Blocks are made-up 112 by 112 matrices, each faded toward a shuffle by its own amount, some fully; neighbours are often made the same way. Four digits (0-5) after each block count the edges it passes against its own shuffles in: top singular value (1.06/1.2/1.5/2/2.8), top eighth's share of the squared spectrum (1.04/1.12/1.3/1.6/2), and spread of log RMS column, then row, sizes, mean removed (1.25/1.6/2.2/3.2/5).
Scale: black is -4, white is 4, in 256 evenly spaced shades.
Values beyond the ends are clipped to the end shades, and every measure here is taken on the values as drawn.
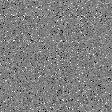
3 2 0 1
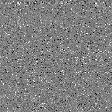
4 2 1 1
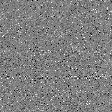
4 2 1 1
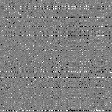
5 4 2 3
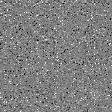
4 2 1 1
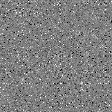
4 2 1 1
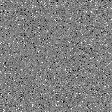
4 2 1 1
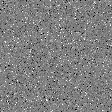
1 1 0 0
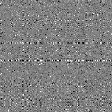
5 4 2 3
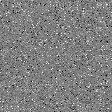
3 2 0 1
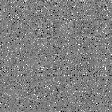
4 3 1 2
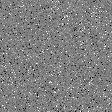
0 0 0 0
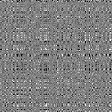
5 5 4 4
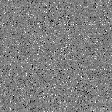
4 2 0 1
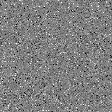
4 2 1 1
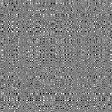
5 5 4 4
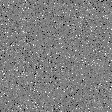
0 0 0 0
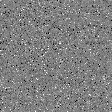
3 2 0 0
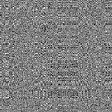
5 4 3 3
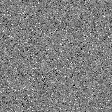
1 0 0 0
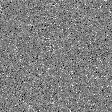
2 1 0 0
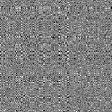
5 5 3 3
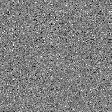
3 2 1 1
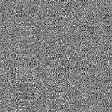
4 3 2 2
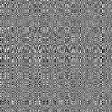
5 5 4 4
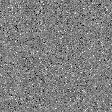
3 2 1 0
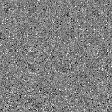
4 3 1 1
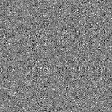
4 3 2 2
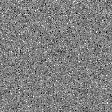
3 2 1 1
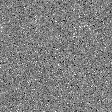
2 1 0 0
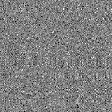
4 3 2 2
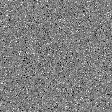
2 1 0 0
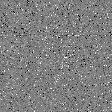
1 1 0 1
